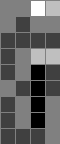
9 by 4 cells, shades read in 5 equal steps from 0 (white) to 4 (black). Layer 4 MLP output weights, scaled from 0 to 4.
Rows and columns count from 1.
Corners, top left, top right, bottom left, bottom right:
2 1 3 2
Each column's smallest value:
2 2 0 1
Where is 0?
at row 1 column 3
